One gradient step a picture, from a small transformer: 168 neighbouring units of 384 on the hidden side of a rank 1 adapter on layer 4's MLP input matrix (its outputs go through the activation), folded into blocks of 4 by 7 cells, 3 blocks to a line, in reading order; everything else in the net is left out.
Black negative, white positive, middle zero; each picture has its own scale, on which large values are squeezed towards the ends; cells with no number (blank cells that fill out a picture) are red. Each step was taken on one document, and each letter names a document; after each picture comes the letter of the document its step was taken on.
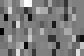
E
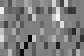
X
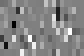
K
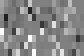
E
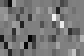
X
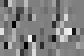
K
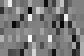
E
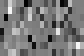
E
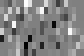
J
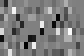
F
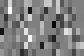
J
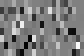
X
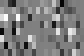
F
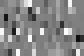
E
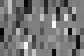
J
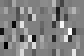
K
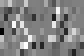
K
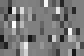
K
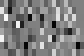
J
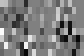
K
